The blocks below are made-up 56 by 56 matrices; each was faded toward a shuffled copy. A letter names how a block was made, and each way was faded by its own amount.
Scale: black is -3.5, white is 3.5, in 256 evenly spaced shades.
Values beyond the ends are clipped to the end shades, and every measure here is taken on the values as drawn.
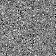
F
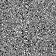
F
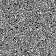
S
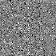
F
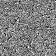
S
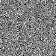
F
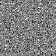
F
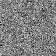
F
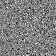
S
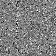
F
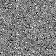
S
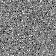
S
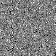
F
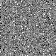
F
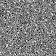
S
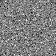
S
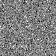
S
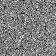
S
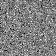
S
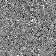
F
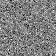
S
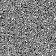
F
